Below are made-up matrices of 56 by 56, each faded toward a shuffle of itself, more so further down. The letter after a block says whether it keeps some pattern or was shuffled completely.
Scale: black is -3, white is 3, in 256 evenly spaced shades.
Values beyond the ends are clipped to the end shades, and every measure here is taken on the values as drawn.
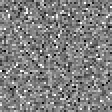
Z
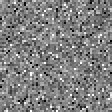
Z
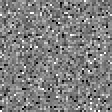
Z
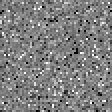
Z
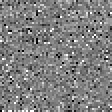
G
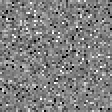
Z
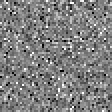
G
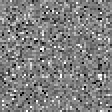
G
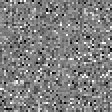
G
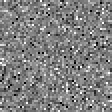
Z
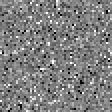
Z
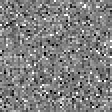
G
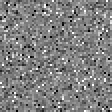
Z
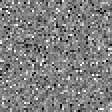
Z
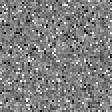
Z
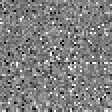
G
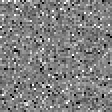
G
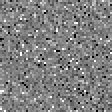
Z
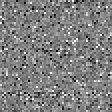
G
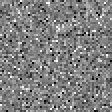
Z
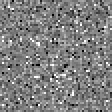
G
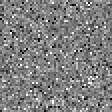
Z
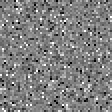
Z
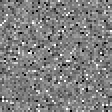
Z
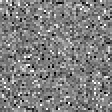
Z
